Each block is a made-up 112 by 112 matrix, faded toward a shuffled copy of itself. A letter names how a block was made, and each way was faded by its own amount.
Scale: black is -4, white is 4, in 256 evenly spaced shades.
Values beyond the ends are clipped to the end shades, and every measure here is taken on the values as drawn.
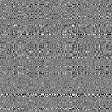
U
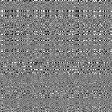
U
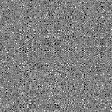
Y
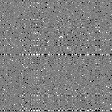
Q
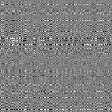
U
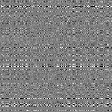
U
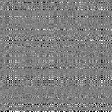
U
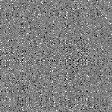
Y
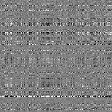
U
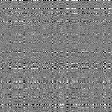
U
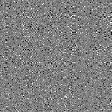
Y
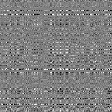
U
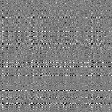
U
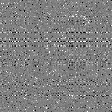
Q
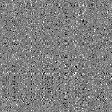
Y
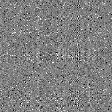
Y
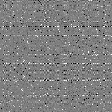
Q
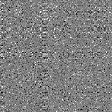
Y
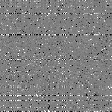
Q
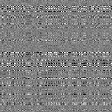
U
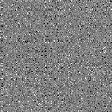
Y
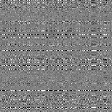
U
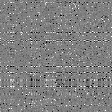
Q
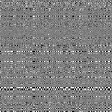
U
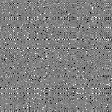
Q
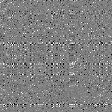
Q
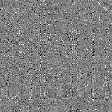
Y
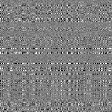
U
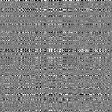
U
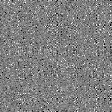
Y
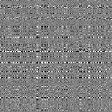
U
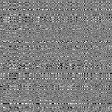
U
